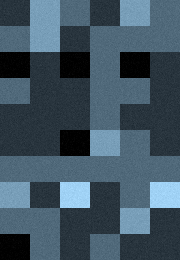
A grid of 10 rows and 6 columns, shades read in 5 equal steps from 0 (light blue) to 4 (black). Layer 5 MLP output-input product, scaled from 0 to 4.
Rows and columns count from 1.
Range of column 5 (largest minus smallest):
3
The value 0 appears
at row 8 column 3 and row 8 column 6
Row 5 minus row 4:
1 0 0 0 1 0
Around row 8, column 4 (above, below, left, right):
2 3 0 2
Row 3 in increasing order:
2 3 3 4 4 4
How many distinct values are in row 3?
3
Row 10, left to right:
4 2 3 2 3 3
